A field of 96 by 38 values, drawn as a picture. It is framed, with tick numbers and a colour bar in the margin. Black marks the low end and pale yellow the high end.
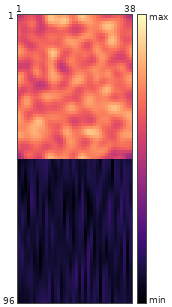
The table splits into 2 rows of 1 panel. Panel 1,1: high, blotchy. Panel 2,1: very low, streaked downward, faint in contrast.
